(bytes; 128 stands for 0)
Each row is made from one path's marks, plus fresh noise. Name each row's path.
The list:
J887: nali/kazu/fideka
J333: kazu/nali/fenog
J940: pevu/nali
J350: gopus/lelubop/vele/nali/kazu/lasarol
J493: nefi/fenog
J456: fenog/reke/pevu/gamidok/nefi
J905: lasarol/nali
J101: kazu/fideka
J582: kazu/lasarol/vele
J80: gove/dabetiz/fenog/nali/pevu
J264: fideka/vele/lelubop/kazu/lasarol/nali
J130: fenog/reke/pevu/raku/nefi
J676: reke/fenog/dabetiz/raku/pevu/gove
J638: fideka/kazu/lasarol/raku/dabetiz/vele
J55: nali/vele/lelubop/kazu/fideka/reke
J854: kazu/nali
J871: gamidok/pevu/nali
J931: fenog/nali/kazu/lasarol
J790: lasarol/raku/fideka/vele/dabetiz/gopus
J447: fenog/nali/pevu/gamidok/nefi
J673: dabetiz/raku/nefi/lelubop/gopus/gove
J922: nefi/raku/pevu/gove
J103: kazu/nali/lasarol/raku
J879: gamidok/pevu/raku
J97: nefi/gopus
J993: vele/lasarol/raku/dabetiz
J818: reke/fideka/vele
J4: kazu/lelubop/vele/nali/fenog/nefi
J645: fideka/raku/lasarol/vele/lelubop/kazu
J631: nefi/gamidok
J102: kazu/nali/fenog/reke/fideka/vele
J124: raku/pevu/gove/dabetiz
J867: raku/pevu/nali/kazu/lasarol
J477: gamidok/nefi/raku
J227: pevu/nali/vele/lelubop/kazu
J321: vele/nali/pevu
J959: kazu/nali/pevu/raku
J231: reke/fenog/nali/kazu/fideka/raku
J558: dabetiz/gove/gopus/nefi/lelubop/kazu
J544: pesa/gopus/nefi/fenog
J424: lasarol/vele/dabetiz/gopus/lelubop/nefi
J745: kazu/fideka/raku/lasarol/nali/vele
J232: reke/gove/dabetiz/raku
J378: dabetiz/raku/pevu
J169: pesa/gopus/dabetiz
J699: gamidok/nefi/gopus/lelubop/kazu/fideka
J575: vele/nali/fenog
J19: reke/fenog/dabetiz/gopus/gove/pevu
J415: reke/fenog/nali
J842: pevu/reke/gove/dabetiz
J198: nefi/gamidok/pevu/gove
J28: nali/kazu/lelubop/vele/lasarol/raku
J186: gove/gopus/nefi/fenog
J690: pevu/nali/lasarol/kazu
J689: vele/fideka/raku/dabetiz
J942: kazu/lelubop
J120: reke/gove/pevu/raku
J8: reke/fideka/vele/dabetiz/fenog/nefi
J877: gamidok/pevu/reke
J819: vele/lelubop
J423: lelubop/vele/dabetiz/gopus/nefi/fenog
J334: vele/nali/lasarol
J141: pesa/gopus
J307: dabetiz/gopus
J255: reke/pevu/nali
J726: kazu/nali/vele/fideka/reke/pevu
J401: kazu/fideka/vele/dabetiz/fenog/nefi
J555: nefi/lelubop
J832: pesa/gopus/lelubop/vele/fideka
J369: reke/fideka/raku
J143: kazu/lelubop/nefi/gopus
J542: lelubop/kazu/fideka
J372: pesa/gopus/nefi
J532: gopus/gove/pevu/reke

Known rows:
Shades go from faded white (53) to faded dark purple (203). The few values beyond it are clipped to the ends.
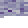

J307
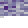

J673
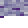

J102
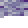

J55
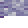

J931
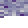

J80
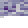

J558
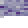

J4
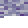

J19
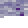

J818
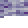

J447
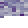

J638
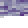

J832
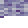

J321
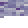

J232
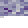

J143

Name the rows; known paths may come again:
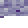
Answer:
J575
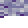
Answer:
J80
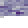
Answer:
J4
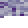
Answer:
J638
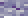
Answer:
J232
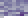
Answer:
J832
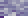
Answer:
J931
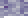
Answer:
J97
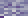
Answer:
J871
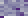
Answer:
J102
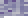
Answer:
J307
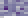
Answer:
J423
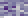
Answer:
J673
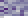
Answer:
J699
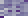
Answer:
J321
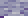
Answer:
J854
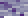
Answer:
J790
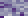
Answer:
J745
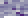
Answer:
J401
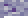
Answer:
J582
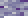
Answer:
J55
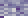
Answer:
J255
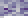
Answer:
J143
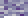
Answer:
J19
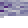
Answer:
J477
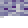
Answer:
J558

